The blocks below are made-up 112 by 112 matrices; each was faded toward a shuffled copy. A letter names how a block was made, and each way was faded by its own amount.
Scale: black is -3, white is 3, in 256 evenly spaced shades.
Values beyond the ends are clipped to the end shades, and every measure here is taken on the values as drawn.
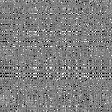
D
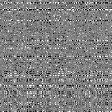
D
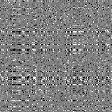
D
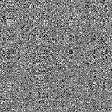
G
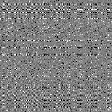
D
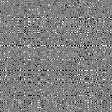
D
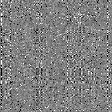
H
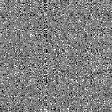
G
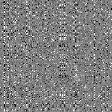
H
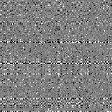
D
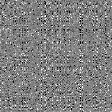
H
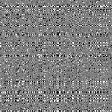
D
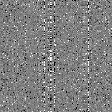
H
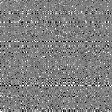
D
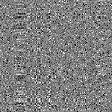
G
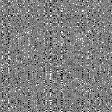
H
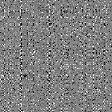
H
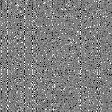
H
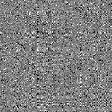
G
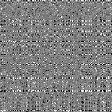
D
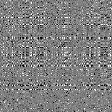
D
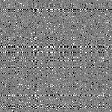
D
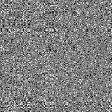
G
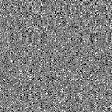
G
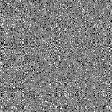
G
